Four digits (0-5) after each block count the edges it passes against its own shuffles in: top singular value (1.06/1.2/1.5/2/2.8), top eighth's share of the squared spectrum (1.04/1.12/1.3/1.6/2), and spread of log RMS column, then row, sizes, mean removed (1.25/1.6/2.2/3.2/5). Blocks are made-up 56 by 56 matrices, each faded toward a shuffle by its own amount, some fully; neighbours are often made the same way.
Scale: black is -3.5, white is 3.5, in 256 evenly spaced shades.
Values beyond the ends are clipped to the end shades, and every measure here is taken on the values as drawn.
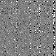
2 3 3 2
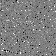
0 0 0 0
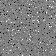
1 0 0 0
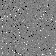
1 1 0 0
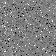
0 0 0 0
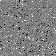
0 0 0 0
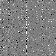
3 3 2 1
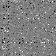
2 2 1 1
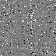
2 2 1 1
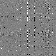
3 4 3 2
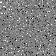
0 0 0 0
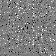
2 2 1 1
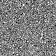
0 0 0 0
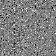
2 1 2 0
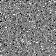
0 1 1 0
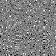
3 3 1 1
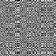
5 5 4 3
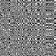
5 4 3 3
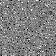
3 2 0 1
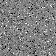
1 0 0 0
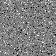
1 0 0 0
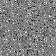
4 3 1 1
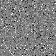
2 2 0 0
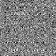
3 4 1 2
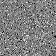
1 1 0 0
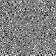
3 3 1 1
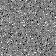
1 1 0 0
